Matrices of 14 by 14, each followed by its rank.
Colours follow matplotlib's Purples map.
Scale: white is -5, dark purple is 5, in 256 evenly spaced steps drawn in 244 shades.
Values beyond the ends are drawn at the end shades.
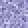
full rank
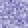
full rank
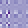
one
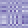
one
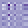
one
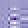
one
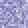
full rank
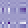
one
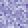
full rank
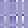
one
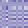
one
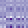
one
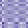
one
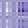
one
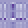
one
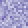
full rank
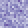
full rank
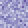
full rank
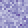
full rank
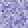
full rank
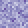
full rank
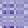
one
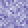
full rank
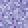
full rank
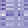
one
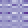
one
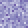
full rank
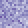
full rank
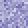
full rank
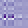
one
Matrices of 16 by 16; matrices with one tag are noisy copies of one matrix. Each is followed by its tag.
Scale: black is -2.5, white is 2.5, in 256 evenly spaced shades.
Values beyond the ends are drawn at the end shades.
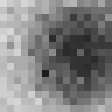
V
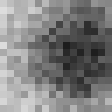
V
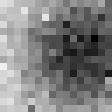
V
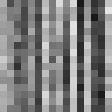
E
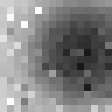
V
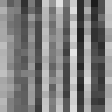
E
